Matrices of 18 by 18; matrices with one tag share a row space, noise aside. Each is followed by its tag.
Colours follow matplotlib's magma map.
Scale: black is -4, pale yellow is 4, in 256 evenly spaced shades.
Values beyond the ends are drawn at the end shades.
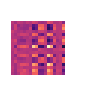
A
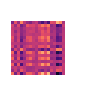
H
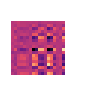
A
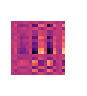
A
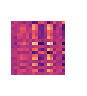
A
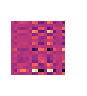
A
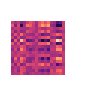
H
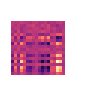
H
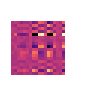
A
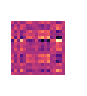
H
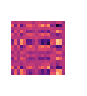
H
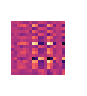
A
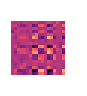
A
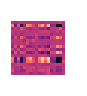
H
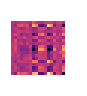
A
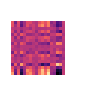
H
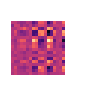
A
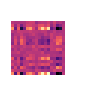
H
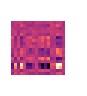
H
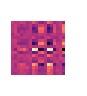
A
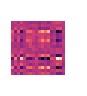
H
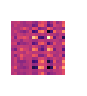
A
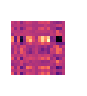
H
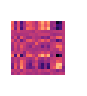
H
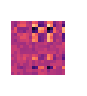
A
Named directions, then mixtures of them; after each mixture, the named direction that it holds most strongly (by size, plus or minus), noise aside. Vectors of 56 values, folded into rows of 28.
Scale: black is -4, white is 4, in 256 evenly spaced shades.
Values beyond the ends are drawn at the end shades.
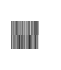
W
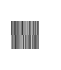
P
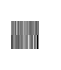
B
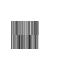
W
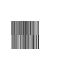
W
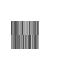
P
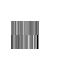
B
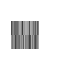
P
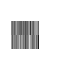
W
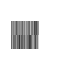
W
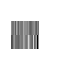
B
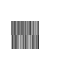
W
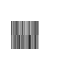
W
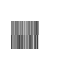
W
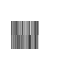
W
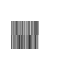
W
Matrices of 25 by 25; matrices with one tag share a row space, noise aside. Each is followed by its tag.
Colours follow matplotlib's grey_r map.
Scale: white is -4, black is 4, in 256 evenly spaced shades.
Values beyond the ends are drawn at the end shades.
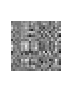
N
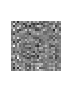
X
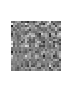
N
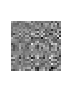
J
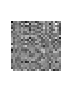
N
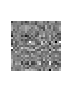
N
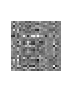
X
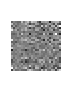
N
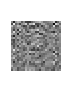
X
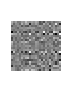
N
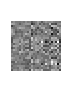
J
